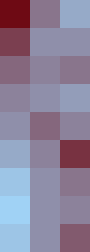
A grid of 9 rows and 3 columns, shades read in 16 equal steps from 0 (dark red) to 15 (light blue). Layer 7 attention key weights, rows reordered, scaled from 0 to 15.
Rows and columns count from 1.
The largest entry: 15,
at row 8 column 1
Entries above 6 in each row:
2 2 3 3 3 2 3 3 2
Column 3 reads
12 10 8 11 9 3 8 9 6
